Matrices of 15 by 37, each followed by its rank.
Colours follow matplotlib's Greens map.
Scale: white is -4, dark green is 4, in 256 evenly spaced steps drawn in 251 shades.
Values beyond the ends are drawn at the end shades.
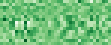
three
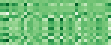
two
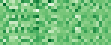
three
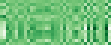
two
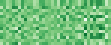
three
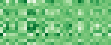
two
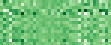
three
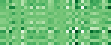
two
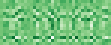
three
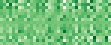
three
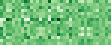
three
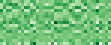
three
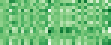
two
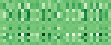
two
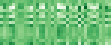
two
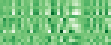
two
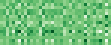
two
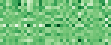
three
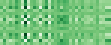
two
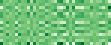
two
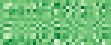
three
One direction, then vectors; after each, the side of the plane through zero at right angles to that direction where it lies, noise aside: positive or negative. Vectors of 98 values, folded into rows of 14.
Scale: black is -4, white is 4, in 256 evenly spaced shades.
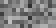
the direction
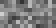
negative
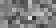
negative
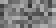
positive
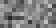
negative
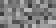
positive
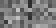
positive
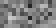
positive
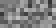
positive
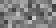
positive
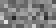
negative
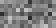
positive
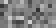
positive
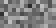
positive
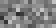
positive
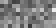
positive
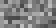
negative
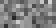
negative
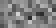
positive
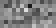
positive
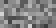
negative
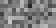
positive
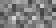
positive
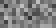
positive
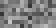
positive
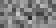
positive
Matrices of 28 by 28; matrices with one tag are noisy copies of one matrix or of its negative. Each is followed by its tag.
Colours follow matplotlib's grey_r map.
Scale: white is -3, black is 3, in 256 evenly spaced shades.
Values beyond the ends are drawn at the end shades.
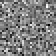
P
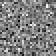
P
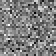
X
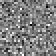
P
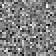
P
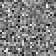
P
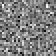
P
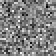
P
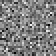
P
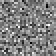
P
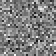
X
